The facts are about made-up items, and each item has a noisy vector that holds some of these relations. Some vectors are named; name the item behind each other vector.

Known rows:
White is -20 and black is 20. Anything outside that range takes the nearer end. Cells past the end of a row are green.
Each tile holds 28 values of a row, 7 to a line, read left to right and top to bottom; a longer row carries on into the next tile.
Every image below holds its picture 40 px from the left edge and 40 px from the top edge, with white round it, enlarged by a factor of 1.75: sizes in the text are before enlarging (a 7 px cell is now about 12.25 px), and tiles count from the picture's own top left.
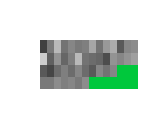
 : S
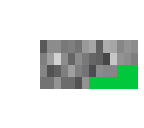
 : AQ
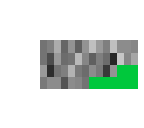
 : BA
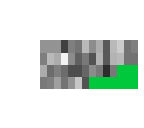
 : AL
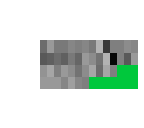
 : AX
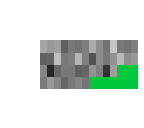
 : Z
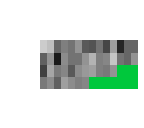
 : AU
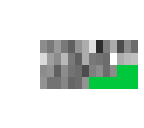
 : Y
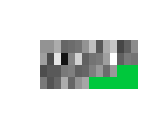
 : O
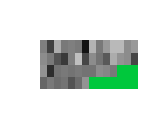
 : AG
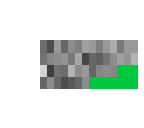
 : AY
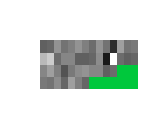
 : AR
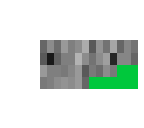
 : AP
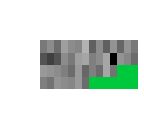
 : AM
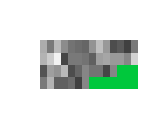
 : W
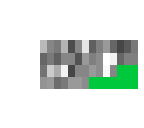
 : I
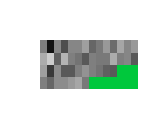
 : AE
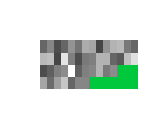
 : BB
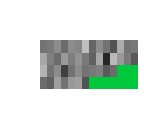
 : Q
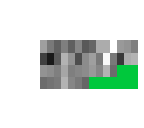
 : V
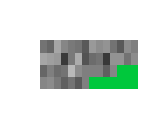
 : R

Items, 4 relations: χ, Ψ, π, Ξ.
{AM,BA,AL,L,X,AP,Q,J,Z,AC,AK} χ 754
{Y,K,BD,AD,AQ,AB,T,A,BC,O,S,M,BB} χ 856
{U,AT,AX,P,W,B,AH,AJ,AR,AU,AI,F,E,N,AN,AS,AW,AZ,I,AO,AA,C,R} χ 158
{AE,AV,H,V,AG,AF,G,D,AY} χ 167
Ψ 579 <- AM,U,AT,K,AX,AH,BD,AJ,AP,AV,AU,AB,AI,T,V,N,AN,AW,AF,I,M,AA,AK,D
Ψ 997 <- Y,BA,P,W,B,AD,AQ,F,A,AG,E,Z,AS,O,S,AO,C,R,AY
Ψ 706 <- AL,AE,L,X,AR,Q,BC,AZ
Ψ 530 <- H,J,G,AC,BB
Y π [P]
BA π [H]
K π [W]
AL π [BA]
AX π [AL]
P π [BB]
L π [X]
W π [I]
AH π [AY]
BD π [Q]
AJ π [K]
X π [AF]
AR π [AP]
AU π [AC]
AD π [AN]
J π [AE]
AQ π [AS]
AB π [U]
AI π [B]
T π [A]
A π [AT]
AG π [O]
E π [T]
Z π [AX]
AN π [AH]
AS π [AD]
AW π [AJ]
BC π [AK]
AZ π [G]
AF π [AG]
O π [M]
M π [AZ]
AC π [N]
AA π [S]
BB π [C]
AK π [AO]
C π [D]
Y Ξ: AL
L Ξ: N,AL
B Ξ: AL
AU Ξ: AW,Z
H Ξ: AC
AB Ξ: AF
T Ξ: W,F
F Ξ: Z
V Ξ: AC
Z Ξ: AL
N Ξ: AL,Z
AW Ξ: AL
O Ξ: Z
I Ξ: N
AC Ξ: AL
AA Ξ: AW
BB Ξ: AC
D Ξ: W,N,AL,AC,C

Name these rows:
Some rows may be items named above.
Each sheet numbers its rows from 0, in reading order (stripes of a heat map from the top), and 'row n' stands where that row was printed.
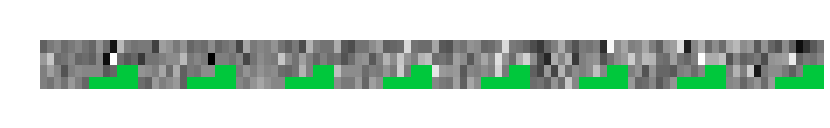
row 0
AR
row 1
AK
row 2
BD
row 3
D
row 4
D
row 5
G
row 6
Y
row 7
AW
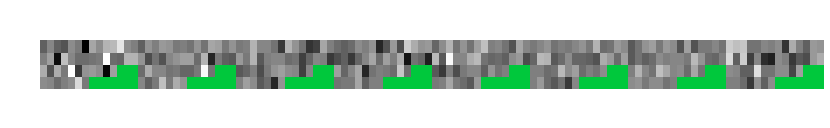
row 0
H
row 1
M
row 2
E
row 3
AF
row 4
A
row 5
AS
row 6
U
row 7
B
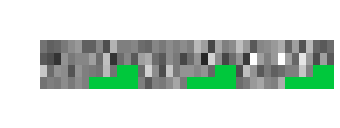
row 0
AV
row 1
AZ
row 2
T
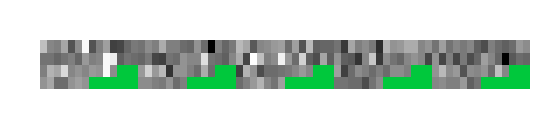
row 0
I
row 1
AJ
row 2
T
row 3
AG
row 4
AI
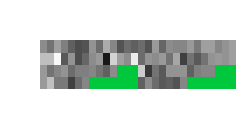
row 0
C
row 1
AY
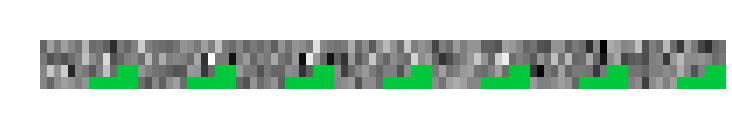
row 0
K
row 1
L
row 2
X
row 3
BA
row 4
AB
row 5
J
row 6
AA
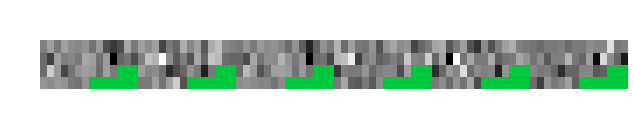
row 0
AT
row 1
AL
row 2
AT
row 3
F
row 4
AC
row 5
X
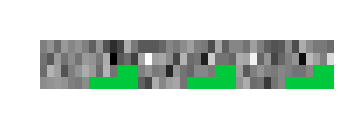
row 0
AT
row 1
BC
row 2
C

